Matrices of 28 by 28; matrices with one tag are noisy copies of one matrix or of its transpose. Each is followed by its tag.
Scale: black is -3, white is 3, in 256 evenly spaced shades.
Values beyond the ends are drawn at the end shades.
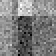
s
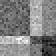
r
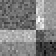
r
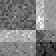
r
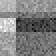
s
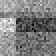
s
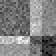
r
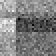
s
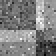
r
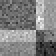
r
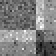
r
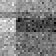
s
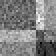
r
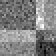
r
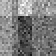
s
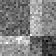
r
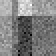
s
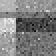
s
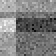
s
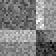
r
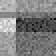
s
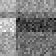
s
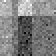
s
